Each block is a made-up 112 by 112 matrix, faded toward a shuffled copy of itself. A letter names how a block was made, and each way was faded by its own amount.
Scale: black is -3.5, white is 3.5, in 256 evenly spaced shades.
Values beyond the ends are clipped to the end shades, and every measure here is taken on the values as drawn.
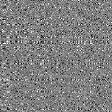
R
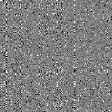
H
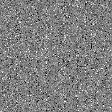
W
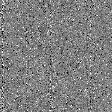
W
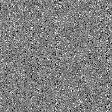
W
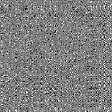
H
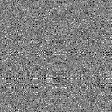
R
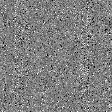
W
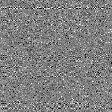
R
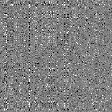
H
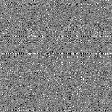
R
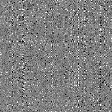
H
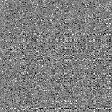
R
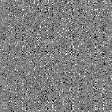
H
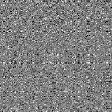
R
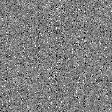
W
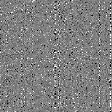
H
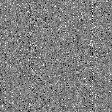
W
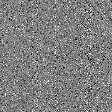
W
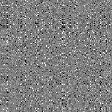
H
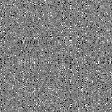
H
